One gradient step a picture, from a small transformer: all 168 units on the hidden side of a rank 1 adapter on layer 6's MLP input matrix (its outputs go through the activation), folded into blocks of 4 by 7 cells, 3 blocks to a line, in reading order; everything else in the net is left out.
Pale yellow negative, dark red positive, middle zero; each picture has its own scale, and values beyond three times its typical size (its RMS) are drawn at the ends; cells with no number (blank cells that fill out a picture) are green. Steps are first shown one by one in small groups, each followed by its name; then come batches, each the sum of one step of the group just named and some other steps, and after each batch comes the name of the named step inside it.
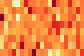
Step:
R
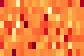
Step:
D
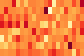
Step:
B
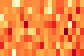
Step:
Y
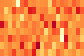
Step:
R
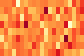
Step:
B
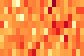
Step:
R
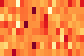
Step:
D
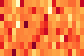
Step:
D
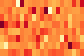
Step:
B
